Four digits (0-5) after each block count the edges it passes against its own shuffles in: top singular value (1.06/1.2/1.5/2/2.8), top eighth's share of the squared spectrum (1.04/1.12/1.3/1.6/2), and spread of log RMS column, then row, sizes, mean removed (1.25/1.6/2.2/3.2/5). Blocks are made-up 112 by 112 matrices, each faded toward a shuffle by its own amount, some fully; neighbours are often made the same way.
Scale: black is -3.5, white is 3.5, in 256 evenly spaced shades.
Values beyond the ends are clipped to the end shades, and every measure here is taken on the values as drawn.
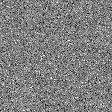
0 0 0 0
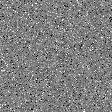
1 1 0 0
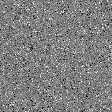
2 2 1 0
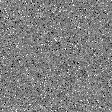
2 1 0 0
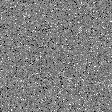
1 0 0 0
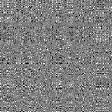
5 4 3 3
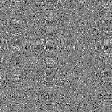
4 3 2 2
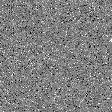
3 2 0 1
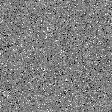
3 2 0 0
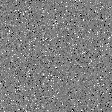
2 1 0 0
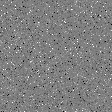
0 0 0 0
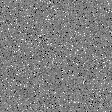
1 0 0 0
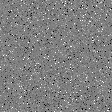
0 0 0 0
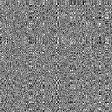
5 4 3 3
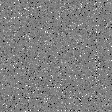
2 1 1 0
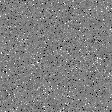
0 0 0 0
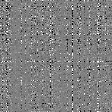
3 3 4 3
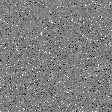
0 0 0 0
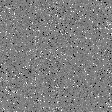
0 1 1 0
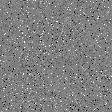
0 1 1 0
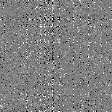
2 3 3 2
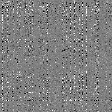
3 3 4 3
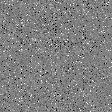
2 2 1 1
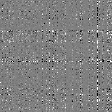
3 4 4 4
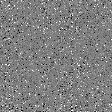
2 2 2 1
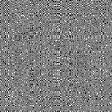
5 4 3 3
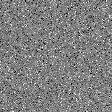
3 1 0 0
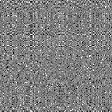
5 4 3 3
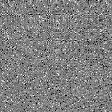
4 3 1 1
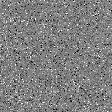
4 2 1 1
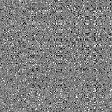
5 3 2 2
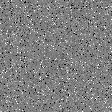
2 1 0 0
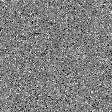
0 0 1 0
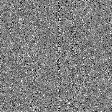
1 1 2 0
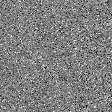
0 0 1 0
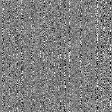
2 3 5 0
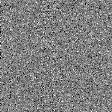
1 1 2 0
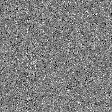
1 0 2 0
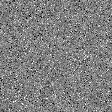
0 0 1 0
